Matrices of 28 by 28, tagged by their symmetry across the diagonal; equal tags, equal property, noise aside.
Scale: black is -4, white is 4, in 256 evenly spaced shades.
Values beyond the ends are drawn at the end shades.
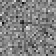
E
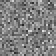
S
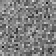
E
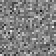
S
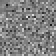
S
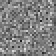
E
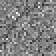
E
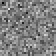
E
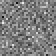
E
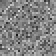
E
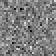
S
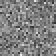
S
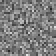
E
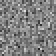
S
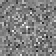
E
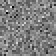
E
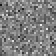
S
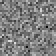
E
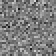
S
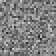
S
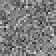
E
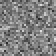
S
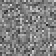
S
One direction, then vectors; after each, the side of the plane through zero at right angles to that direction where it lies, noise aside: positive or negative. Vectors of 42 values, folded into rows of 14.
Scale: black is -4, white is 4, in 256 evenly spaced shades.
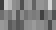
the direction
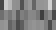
positive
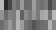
negative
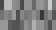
positive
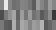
positive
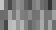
negative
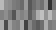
negative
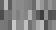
positive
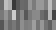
positive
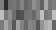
negative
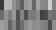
positive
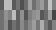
positive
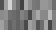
positive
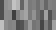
positive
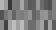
negative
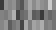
positive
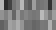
negative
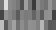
positive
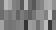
positive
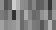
negative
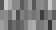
positive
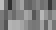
negative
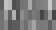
positive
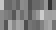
negative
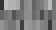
positive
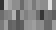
positive
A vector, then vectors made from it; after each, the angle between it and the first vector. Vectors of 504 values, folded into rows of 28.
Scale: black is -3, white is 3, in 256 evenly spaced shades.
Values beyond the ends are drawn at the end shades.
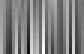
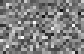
orthogonal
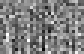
partly opposed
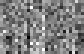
partly aligned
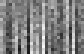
nearly parallel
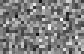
orthogonal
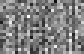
partly opposed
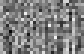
partly aligned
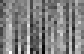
nearly opposite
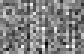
partly aligned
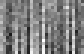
nearly parallel
